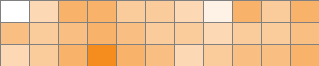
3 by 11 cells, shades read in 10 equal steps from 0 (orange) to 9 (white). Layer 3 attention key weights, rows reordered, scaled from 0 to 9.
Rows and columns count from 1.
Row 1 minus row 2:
5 1 -1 0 1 0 1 2 -2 0 -1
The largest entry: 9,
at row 1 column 1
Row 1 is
9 6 3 3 5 5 6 8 3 5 3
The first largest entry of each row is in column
1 8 1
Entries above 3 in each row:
7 10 7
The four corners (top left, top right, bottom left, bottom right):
9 3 6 3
